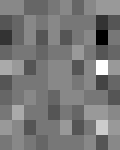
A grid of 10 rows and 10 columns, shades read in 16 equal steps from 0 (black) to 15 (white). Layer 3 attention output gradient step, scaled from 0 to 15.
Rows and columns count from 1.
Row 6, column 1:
5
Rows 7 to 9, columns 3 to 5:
8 7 6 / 7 7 5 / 5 7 7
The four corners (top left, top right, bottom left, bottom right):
8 9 7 8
